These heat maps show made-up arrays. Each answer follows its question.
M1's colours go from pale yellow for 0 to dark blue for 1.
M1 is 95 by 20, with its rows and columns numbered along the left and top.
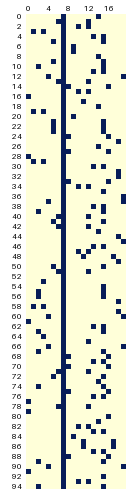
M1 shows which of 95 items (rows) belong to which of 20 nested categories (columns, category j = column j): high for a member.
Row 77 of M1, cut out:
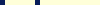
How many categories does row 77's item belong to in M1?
2
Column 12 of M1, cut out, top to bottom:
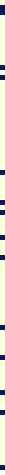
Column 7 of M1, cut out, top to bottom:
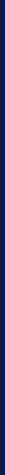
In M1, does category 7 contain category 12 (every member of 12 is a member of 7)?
yes
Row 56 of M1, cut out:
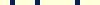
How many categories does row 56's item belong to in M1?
3
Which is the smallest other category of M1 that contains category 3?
7
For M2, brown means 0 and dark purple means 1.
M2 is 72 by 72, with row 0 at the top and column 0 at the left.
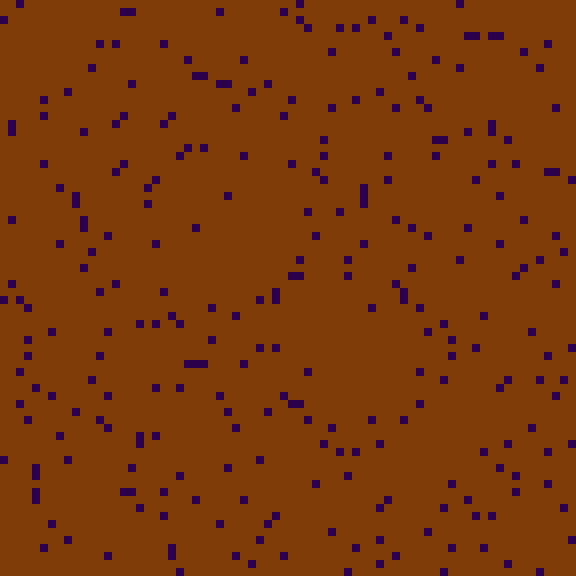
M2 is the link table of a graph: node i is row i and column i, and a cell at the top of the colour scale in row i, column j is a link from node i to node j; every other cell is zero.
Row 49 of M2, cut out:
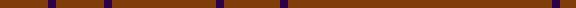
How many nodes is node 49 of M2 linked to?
5
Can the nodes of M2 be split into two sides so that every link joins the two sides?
no
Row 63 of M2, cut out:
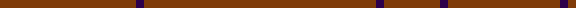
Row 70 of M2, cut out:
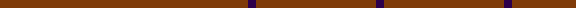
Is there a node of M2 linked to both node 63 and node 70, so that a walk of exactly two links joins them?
yes
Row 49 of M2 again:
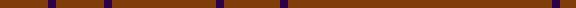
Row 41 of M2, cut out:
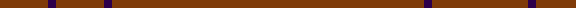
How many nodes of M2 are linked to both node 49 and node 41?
2
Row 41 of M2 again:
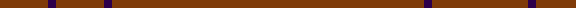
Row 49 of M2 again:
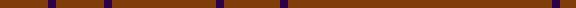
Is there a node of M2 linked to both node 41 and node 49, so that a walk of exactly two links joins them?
yes
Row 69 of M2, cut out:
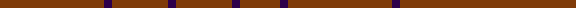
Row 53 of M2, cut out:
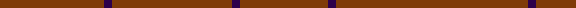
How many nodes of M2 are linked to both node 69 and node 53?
2
